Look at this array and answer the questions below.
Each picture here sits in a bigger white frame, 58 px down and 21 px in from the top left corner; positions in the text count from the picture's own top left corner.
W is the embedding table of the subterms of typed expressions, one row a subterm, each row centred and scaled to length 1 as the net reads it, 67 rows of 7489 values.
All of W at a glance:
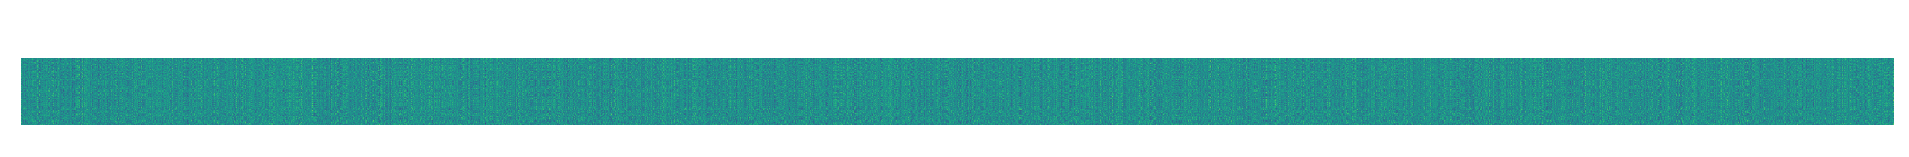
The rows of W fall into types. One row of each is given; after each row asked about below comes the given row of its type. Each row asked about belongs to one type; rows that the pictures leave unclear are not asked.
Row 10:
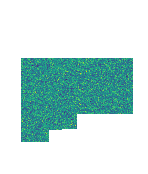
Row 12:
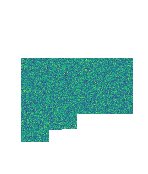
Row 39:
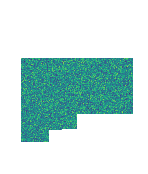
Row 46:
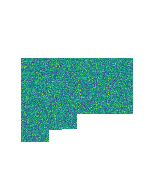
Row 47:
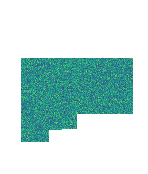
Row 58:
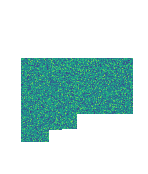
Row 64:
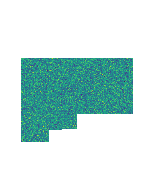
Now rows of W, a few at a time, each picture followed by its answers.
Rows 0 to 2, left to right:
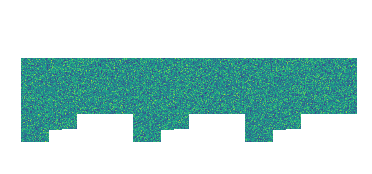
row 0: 10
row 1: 58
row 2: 39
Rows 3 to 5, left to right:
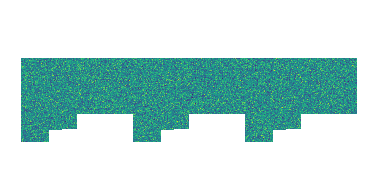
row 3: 46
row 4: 47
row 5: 12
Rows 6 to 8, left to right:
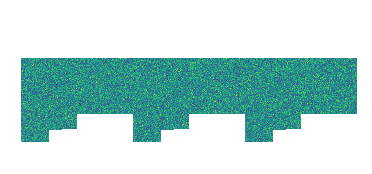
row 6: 58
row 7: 46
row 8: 39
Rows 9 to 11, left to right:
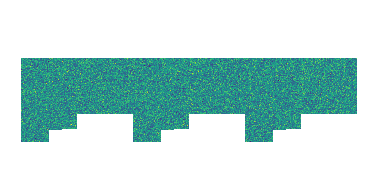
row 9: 39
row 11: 58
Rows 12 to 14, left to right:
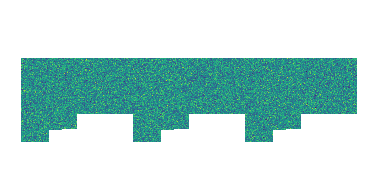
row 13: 64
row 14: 47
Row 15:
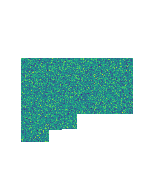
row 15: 64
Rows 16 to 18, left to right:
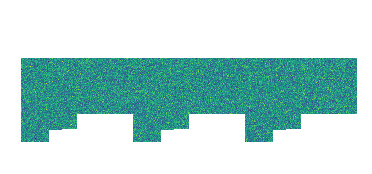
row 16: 39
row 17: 47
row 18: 46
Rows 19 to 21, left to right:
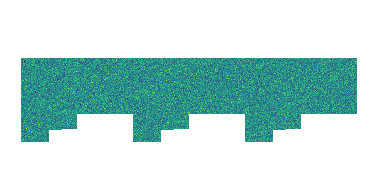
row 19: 47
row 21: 12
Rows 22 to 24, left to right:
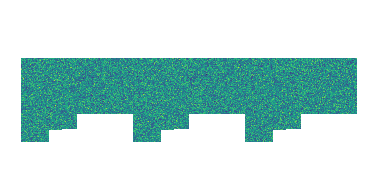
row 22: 64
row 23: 10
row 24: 58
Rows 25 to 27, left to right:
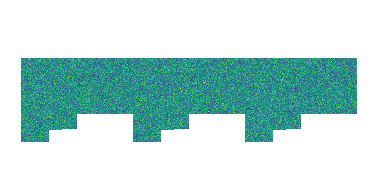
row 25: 10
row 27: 64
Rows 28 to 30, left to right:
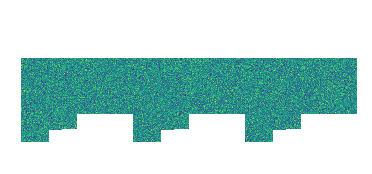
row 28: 12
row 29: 58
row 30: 46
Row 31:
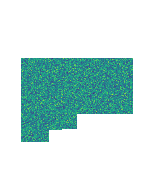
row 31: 58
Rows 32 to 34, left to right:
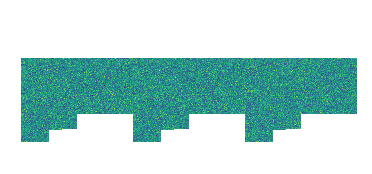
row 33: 46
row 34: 47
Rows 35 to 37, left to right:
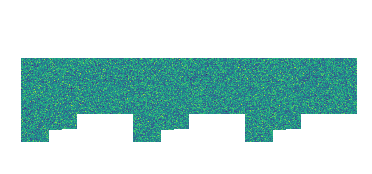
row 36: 10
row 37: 64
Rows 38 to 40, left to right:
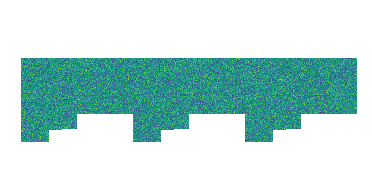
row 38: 10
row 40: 46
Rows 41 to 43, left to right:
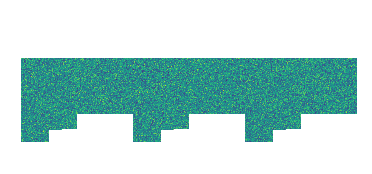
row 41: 47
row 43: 39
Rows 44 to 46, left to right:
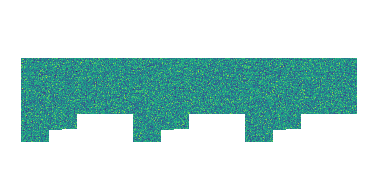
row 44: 12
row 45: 47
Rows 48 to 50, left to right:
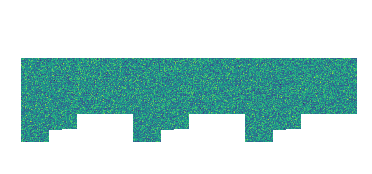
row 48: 58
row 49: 39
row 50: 58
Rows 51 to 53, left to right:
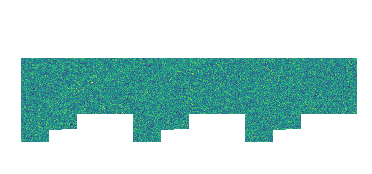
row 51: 12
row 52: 10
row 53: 47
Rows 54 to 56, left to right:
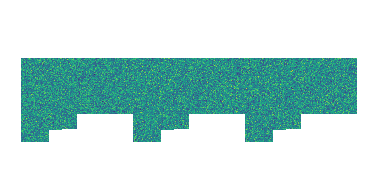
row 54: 10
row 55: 64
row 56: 47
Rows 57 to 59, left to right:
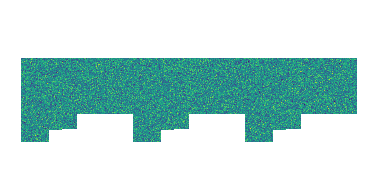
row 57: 46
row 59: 47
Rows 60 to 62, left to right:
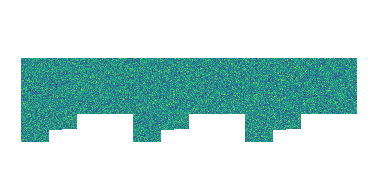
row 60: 58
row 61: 58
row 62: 10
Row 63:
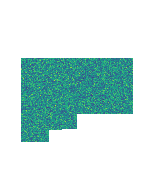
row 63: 64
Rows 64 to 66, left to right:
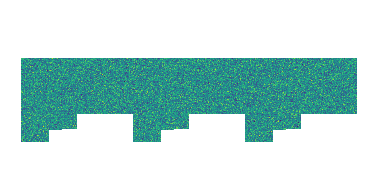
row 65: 12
